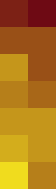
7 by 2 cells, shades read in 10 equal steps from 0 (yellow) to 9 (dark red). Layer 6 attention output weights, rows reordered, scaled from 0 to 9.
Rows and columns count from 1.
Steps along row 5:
same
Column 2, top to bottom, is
9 6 6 5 3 3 4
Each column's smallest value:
0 3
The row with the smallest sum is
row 7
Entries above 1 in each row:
2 2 2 2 2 2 1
